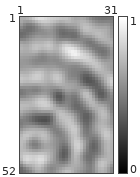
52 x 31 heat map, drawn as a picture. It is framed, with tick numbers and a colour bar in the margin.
Odd rows or columns: none. Rings: centred on the bottom left. Mirror symmetry: none.
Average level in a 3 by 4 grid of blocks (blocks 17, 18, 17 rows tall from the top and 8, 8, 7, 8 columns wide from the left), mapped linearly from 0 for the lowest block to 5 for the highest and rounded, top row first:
3 4 5 3 | 4 3 0 2 | 5 2 4 3
